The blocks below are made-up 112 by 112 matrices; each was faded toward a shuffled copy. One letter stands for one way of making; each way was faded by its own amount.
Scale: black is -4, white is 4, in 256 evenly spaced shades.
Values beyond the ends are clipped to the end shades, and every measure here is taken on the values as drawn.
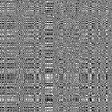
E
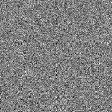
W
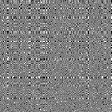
E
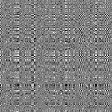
E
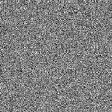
W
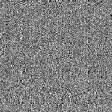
W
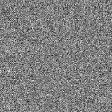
W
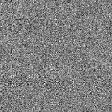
W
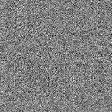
W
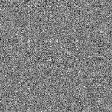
W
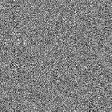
W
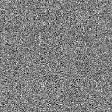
W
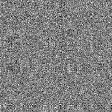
W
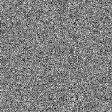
W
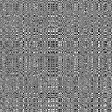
E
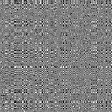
E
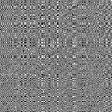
E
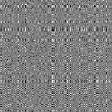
E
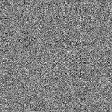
W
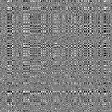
E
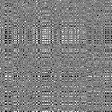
E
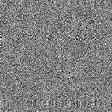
W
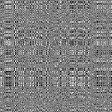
E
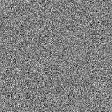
W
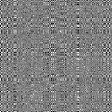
E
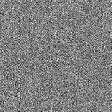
W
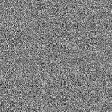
W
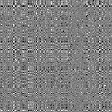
E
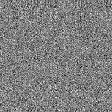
W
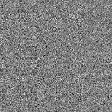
W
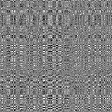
E
